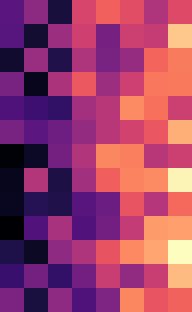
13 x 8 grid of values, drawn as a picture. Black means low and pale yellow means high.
The top left is the roughest part. The bottom right is the ninth with the highest average. Values rise toward the right. There are no regular stripes.
